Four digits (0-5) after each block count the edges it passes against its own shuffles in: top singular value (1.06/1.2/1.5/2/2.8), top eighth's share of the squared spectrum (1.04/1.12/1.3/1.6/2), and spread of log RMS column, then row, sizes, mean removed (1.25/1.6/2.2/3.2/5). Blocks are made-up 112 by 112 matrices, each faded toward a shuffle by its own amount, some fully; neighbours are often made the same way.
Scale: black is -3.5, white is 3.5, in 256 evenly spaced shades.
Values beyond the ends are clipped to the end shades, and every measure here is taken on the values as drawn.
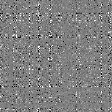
2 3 4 3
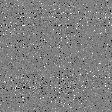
2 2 2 2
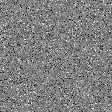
2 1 0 0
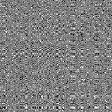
5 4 3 3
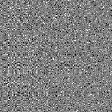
5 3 2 2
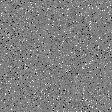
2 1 0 0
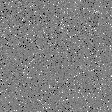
2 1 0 0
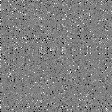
4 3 2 2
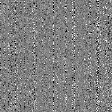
2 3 4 0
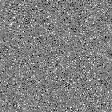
3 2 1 0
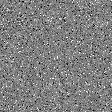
3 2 0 0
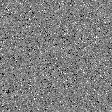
2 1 0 0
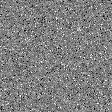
0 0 0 0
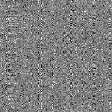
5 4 3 2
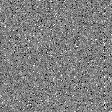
3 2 1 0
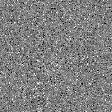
3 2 1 1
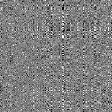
5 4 4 3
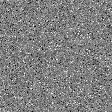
1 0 0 0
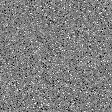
0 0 0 0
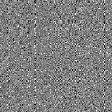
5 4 3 2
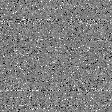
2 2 0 2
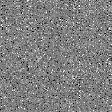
4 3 2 1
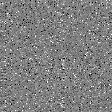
3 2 1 1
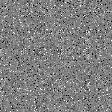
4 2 1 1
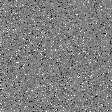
1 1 0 0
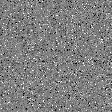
3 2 1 1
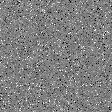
1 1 0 0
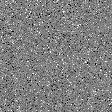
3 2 1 0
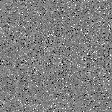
3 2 1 1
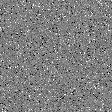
0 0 0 0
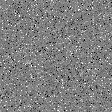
0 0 0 0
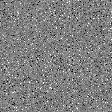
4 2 1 1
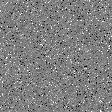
0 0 0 0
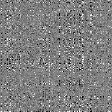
4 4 4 3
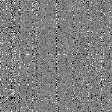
4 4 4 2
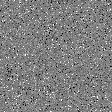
0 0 0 0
